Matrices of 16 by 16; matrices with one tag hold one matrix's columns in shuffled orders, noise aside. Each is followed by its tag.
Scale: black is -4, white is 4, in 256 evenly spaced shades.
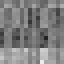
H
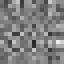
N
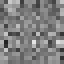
N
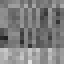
H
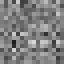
N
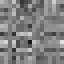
N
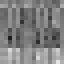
H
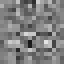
N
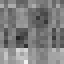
H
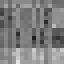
H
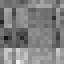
H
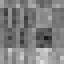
H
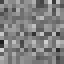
N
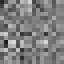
N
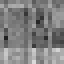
H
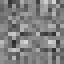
N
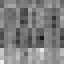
H
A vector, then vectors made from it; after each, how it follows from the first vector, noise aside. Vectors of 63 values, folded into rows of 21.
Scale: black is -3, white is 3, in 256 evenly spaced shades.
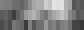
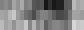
negated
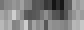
negated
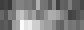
reversed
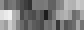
wrapped around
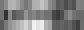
wrapped around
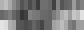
wrapped around
